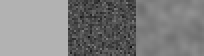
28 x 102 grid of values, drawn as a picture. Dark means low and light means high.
It is made of 1 by 3 panels. Panel 1,1: high, flat. Panel 1,2: low, fine-grained. Panel 1,3: middling, blotchy, faint in contrast.
